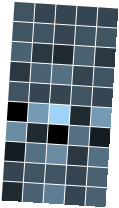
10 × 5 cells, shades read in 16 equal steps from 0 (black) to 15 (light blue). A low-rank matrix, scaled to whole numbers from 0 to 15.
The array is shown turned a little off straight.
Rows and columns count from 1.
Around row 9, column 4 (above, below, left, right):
4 5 6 7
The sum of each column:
49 62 66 54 61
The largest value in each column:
10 11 15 8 11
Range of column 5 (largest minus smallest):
9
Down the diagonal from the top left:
6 6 3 5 5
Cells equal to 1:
0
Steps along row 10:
up up down up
